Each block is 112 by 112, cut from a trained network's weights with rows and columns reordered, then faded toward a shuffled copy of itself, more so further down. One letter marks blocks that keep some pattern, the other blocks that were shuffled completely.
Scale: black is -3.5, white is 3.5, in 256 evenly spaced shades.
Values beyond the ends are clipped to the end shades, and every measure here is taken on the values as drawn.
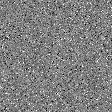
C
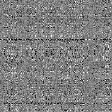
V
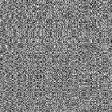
V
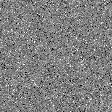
C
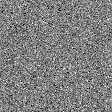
C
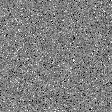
C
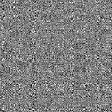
V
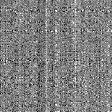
V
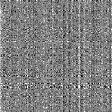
V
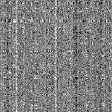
V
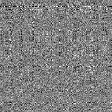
V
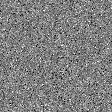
C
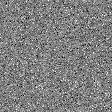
C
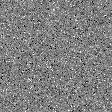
C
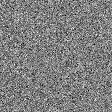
C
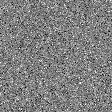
C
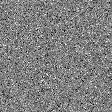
C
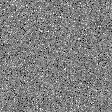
C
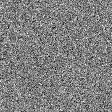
C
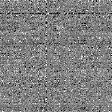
V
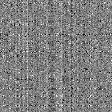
V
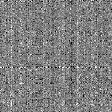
V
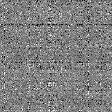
V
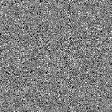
V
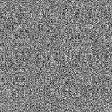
V
